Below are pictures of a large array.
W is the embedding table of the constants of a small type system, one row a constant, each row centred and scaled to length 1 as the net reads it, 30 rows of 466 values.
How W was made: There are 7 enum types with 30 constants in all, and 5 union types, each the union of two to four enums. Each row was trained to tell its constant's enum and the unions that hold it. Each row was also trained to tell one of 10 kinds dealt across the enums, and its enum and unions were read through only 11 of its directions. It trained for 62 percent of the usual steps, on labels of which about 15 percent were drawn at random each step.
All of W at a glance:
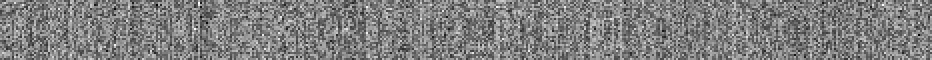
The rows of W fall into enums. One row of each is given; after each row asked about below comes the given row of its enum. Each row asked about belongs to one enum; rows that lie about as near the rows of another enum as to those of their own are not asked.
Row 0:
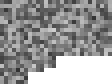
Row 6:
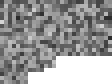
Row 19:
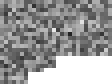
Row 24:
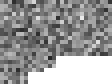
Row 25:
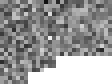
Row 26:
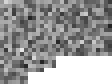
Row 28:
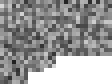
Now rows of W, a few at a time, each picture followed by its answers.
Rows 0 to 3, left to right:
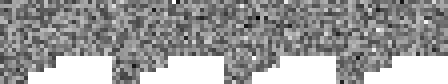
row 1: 24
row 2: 6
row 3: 24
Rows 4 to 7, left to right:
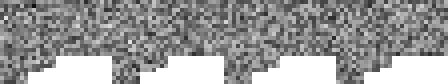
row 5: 26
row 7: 0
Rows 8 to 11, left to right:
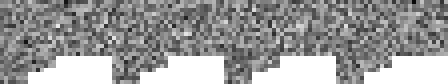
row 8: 25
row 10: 19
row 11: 0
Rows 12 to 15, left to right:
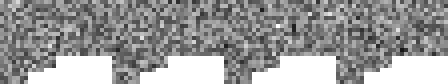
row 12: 28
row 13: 19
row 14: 19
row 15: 28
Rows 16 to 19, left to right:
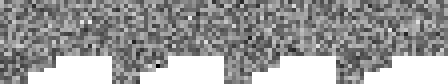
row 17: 28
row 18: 0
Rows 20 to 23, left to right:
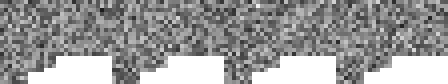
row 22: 25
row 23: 6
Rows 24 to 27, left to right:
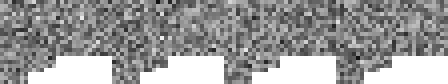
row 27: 19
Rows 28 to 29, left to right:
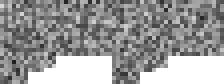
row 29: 0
